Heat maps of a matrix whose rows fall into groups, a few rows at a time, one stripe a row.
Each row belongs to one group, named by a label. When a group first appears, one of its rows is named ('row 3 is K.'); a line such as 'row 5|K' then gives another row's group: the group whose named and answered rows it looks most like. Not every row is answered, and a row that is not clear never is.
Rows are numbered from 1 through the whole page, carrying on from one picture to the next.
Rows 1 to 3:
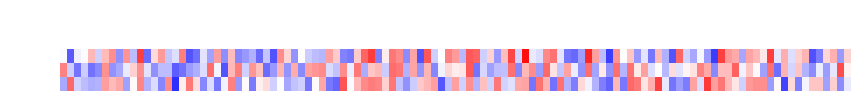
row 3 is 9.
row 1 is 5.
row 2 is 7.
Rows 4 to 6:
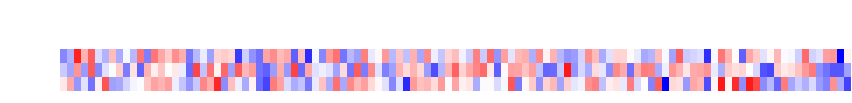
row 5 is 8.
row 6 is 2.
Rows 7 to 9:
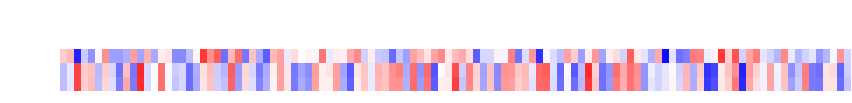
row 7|2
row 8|5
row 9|5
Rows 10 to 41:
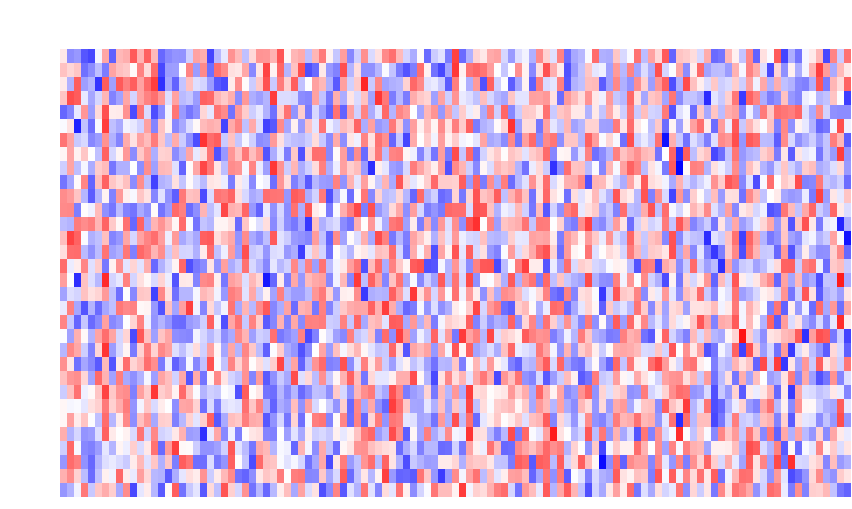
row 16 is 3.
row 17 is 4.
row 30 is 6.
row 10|9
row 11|9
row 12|9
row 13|3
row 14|6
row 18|2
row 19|6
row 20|9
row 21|8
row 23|3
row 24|3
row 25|8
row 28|9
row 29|7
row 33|8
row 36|4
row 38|9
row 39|9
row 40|9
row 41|6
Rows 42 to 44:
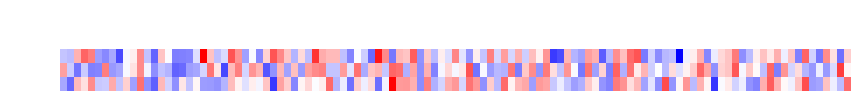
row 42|5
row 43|7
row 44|5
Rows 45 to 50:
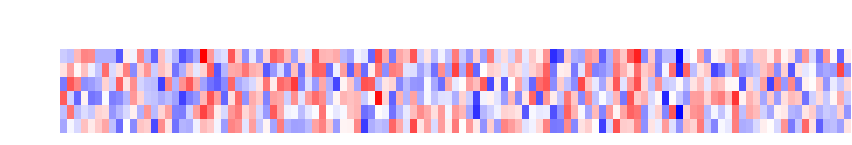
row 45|5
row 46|4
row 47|9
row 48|7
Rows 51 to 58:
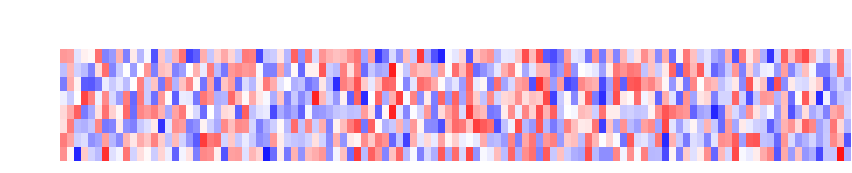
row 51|8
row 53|9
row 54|4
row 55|3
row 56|8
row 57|3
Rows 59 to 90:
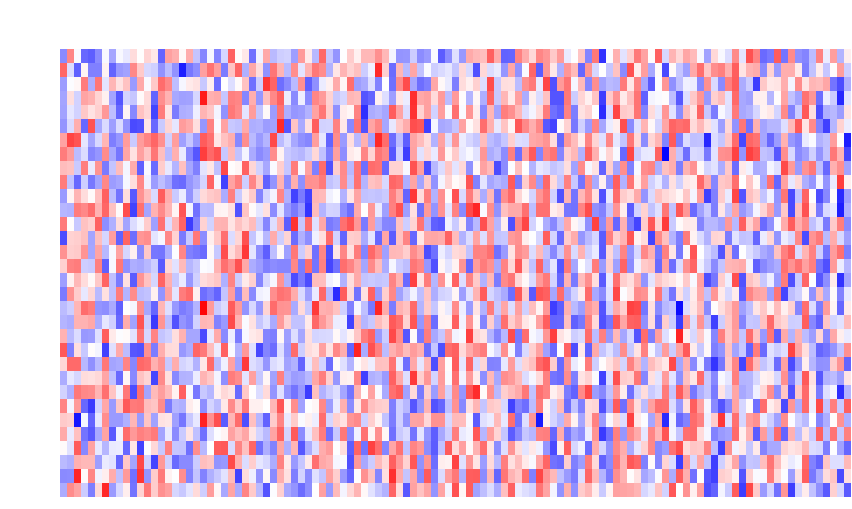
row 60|7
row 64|8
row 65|3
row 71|8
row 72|6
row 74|8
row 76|9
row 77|5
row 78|5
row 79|7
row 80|8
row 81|3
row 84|9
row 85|2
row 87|8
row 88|5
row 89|5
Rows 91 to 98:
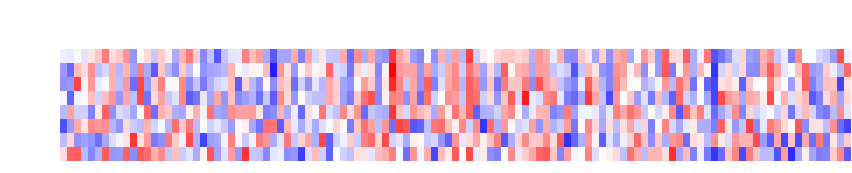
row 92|5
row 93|5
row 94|5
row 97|9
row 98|3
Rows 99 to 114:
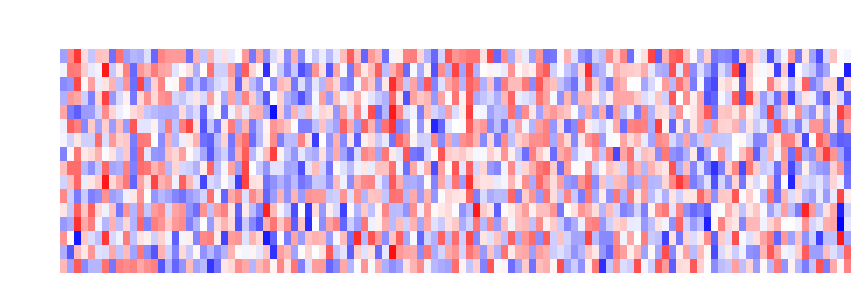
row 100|4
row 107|3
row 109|7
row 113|5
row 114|9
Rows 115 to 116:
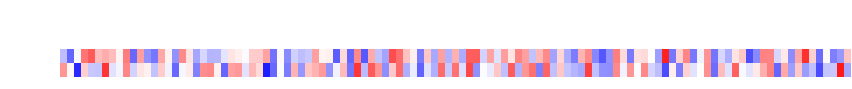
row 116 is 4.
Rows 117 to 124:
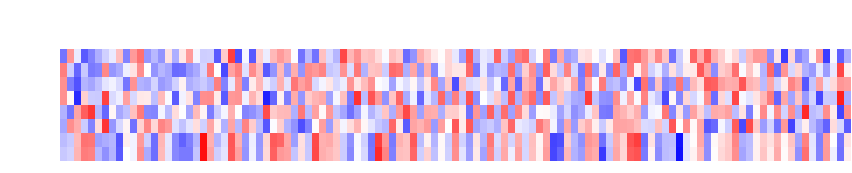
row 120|4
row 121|5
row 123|5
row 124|5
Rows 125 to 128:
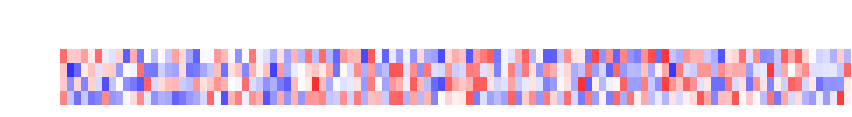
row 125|8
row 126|7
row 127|8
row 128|7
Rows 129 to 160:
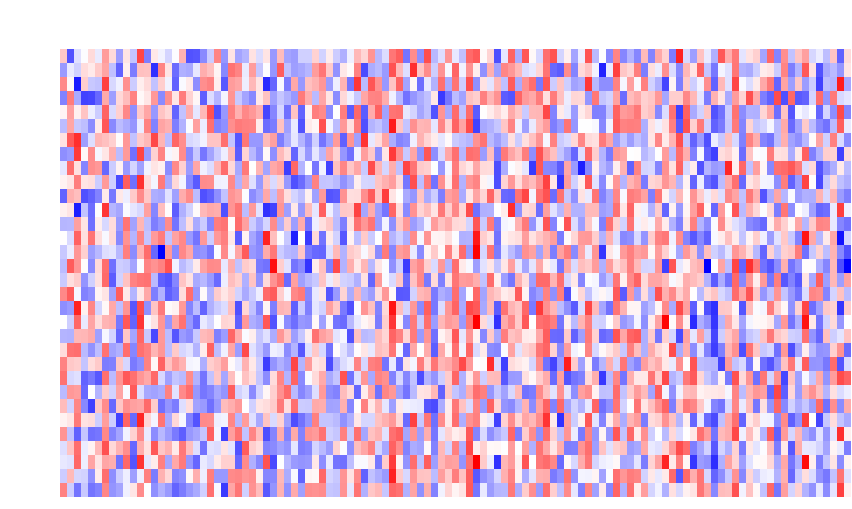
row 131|4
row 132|9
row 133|4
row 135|3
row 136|5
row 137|8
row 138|3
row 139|9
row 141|6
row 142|3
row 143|6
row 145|9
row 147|5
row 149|5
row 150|3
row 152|9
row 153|9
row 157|4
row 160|7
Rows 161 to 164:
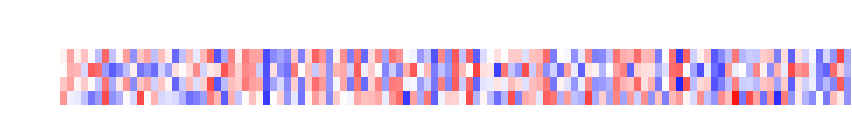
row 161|4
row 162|8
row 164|7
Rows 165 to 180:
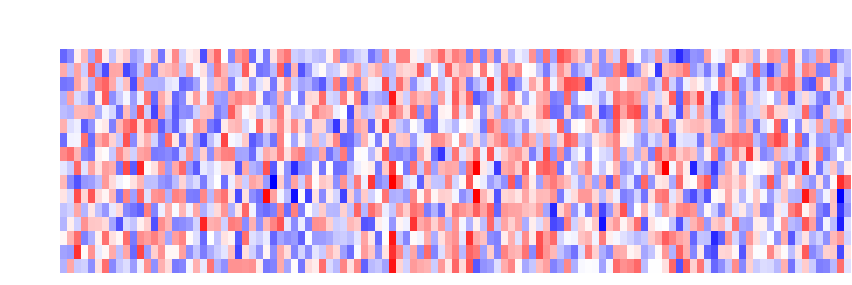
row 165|6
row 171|6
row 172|9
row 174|7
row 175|3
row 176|8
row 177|2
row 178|3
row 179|5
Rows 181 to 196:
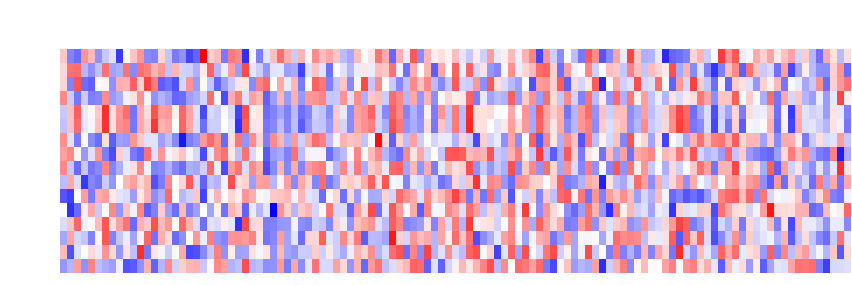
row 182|3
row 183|9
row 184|7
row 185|4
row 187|7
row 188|8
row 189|7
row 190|9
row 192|5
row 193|4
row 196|8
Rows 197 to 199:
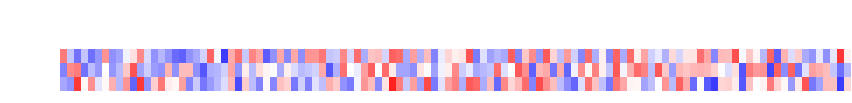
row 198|9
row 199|5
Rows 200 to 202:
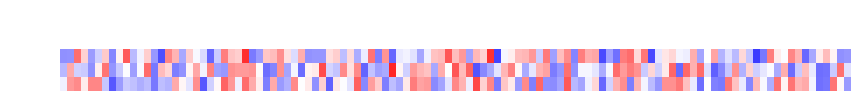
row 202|8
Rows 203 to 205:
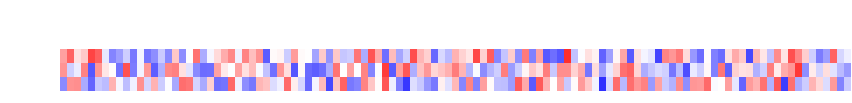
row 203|8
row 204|6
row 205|9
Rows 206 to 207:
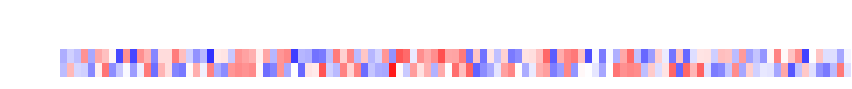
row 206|6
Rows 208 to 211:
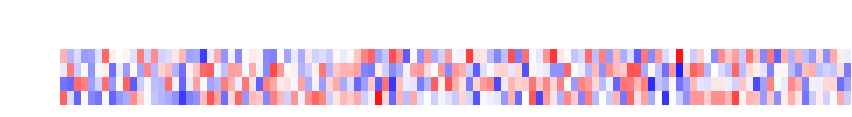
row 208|7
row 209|2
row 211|7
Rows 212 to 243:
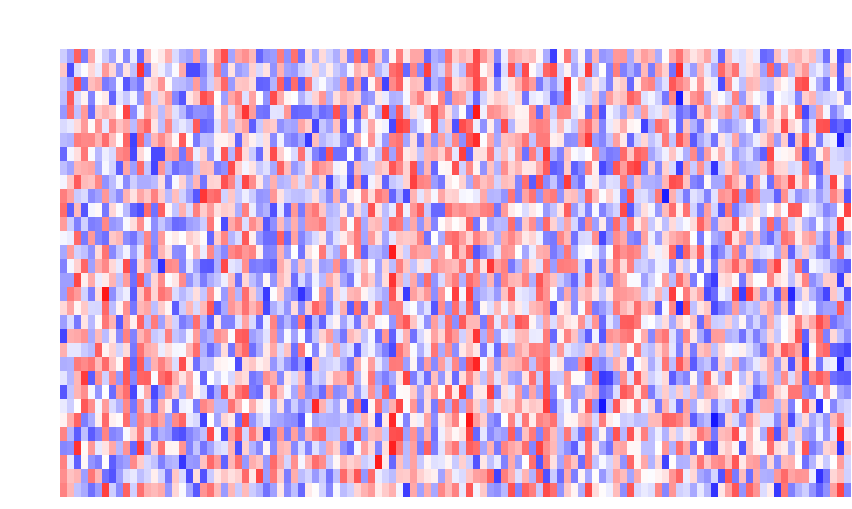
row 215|2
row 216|6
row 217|6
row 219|6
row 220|5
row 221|8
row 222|3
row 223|8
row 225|8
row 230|4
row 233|6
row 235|6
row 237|4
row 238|3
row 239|7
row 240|5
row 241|7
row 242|8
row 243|3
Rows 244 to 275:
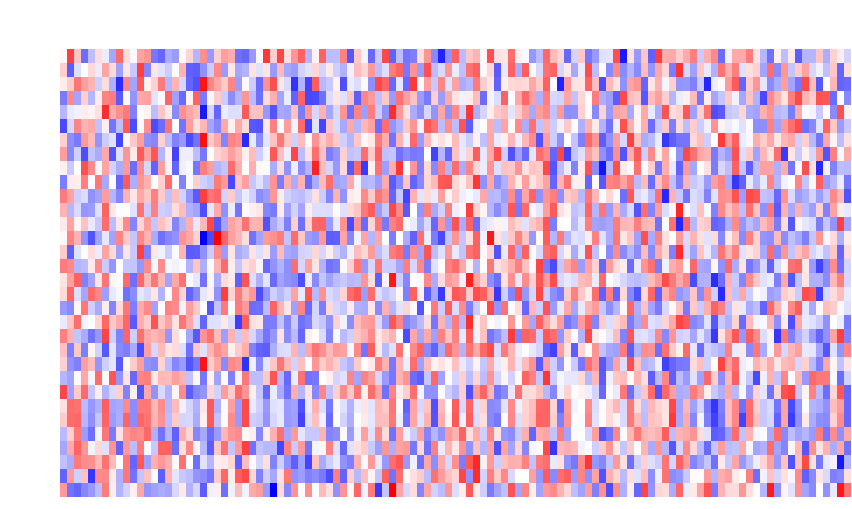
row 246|3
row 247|6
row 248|4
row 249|6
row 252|4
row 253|6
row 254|3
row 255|7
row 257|9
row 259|8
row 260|3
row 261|8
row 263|4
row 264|3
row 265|8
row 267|6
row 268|8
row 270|3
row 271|9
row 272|6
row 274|6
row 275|7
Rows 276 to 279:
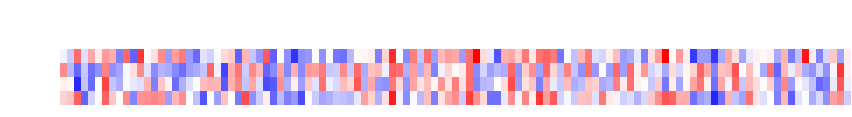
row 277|7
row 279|3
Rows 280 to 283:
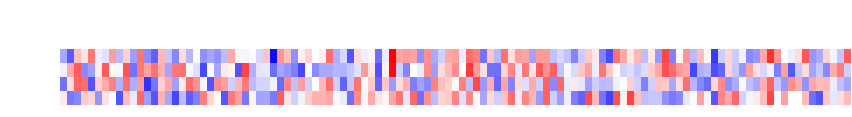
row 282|6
